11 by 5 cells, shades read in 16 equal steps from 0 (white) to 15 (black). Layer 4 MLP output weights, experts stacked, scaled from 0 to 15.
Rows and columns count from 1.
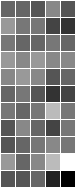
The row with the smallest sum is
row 10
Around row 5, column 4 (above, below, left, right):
7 12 7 9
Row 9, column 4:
7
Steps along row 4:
up down up same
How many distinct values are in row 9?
4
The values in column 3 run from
6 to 10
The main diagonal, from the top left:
9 8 9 7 9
